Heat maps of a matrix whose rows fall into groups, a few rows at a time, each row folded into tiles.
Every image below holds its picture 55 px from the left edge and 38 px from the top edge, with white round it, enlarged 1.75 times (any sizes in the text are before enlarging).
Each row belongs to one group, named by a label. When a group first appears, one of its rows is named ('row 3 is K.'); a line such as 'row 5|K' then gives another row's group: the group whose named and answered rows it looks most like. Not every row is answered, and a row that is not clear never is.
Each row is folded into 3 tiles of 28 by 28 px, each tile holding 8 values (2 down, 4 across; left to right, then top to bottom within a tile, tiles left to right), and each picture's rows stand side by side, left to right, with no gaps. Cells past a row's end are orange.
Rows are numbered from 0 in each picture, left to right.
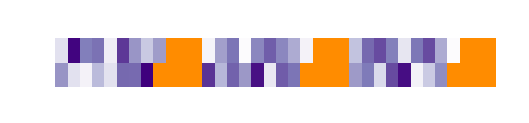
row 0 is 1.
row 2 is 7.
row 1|7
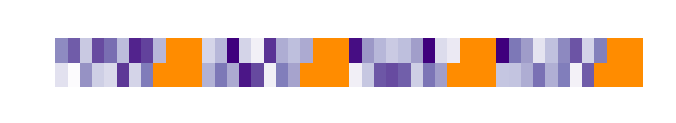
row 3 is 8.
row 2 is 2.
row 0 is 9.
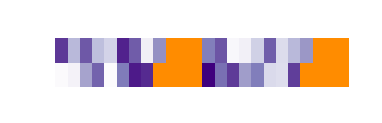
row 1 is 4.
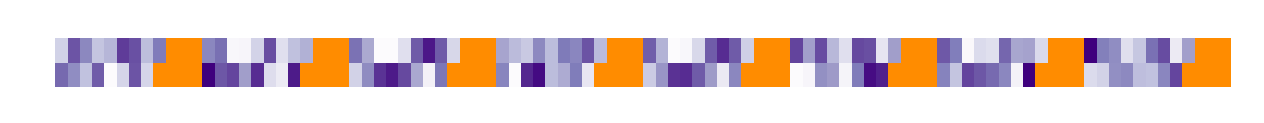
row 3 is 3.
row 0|1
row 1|4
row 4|2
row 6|4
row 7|8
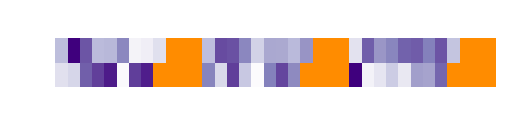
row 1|1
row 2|1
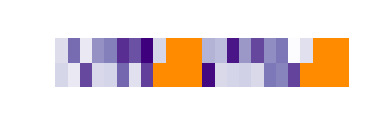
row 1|1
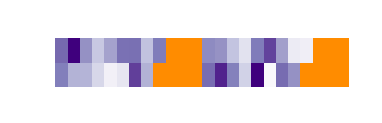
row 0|1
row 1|7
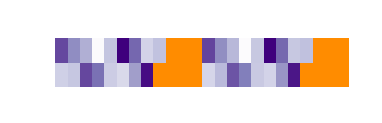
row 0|8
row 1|8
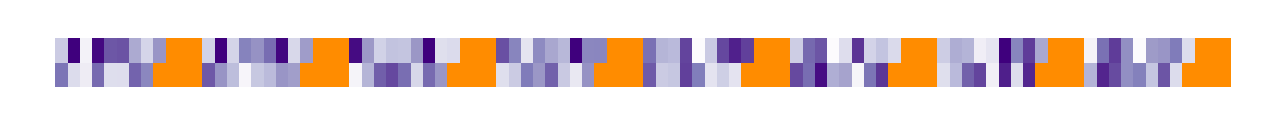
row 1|1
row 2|2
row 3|2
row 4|3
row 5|7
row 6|8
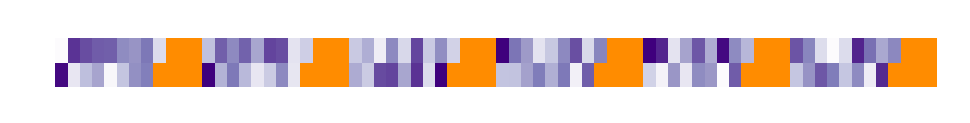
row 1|1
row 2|4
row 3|8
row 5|8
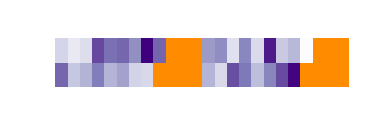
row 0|3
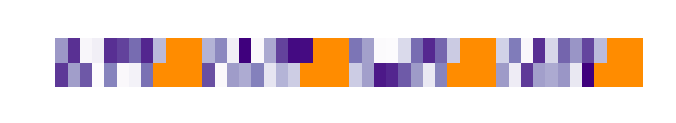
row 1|3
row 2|2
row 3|4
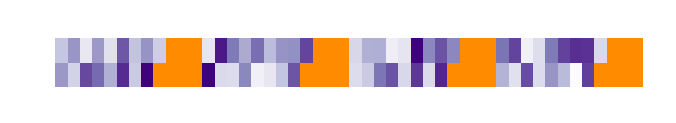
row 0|4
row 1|1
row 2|8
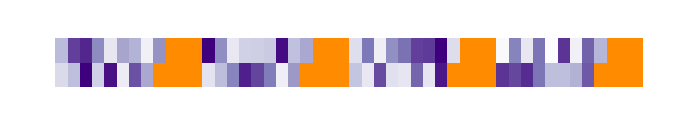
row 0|7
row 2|9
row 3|4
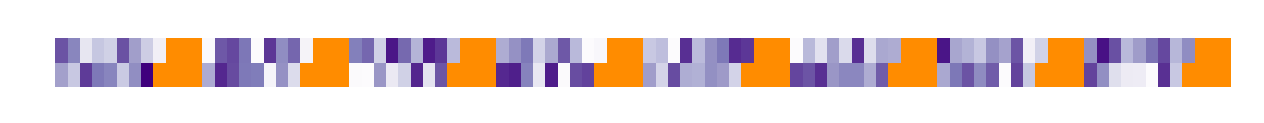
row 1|7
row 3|7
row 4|3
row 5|4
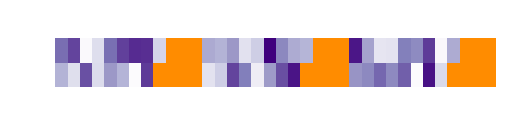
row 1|8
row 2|2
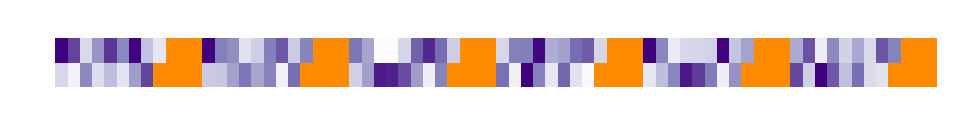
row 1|8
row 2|2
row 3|3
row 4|2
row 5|3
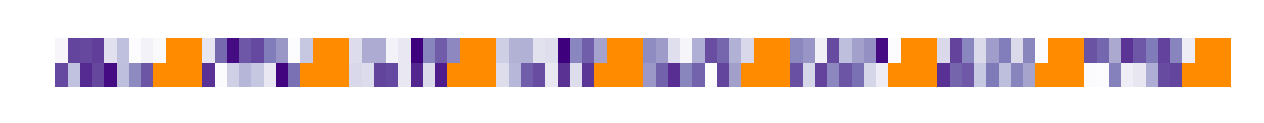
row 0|7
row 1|1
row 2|8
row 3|8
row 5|3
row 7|9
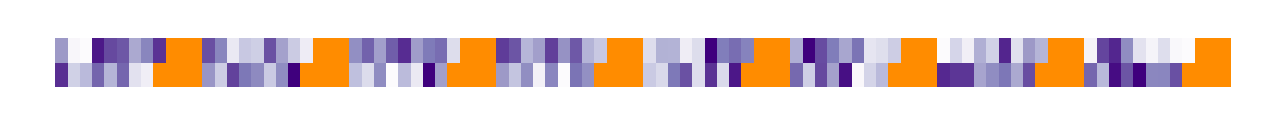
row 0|3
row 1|4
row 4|8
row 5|7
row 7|7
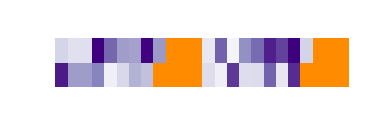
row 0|3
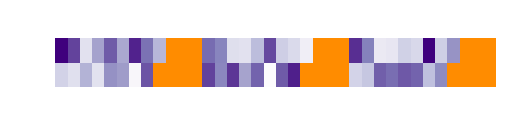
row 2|2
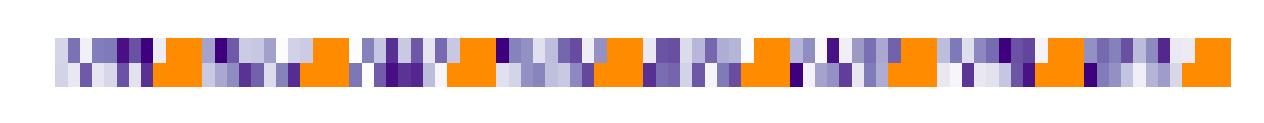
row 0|9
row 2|3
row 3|8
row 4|7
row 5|3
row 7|1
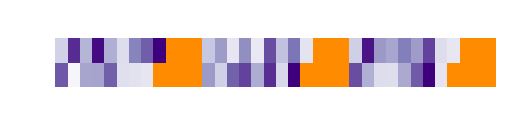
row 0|3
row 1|4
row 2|1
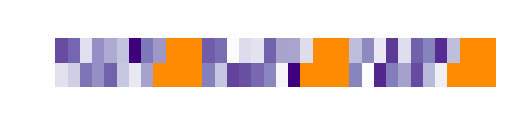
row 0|2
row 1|4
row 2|3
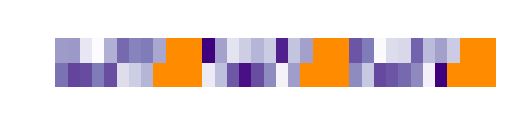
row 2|4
